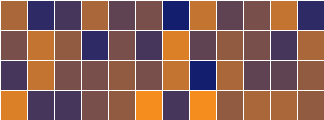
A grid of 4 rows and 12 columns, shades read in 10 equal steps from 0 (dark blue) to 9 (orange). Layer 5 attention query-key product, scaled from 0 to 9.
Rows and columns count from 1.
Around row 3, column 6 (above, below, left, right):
2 9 5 7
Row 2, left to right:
4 7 5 1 4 2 8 3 5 4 2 6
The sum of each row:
44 51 50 63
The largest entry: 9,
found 2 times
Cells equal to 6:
6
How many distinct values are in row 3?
7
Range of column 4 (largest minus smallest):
5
